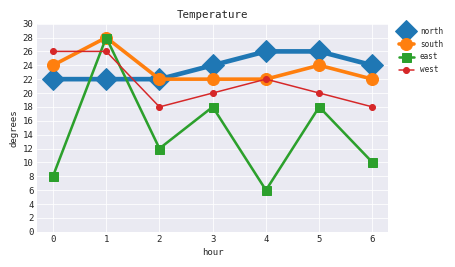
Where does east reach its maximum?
1
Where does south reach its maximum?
1
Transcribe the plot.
Title: Temperature
x-axis: hour, ticks 0 1 2 3 4 5 6
y-axis: degrees, ticks 0 2 4 6 8 10 12 14 16 18 20 22 24 26 28 30
Legend: north, south, east, west
Values:
north: 22 22 22 24 26 26 24
south: 24 28 22 22 22 24 22
east: 8 28 12 18 6 18 10
west: 26 26 18 20 22 20 18
